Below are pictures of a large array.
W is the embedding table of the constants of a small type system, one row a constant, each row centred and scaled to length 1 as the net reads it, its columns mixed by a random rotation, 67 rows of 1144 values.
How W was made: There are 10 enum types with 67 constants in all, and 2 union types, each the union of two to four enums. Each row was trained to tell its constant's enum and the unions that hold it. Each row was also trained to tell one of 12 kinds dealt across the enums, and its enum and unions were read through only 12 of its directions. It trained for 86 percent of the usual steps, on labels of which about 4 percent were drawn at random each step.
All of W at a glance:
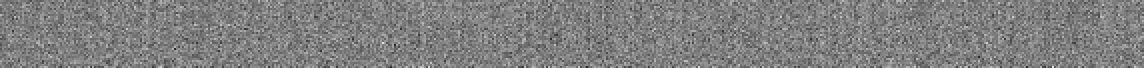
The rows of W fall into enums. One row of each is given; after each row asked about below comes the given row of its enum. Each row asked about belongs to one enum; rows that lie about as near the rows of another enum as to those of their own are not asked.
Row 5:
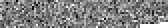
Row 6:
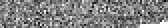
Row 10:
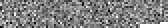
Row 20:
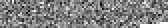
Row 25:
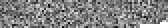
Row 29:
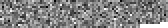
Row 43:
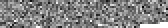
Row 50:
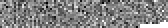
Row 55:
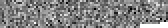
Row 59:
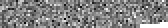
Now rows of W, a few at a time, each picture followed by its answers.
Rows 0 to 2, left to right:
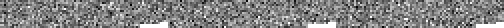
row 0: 50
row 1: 25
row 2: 5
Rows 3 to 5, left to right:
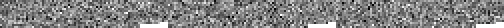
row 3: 20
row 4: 10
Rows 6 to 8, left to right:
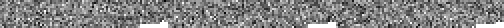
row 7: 29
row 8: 59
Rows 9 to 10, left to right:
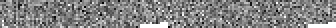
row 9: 50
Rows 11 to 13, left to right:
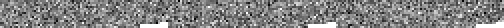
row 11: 43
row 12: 20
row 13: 6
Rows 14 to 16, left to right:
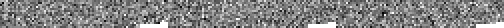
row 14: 25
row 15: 5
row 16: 20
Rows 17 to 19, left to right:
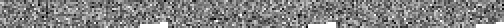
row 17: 6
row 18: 20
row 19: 5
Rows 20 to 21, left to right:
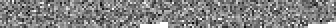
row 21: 59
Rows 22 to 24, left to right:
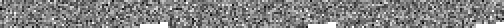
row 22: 55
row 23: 5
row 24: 55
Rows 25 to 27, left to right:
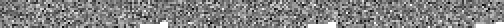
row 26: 50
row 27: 59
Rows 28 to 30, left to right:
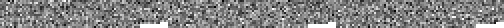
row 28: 29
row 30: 25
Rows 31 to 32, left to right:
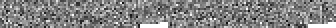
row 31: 20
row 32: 10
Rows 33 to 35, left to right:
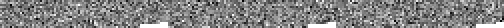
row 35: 55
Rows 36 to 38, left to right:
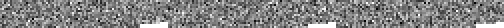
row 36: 20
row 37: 55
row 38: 59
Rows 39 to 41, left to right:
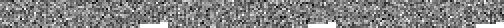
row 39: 6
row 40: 55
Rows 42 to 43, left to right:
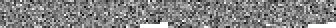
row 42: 25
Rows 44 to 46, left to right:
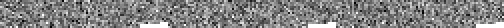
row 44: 55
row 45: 59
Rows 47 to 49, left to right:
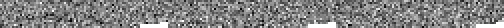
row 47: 10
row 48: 59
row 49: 25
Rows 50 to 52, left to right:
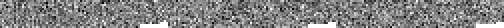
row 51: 29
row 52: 55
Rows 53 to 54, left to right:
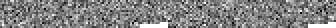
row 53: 50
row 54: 5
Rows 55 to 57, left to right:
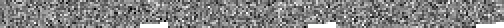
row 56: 20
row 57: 50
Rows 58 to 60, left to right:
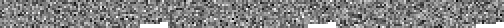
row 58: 25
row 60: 29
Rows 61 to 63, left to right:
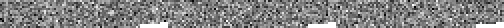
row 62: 43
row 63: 29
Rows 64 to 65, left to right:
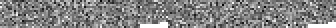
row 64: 43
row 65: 10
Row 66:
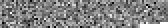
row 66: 59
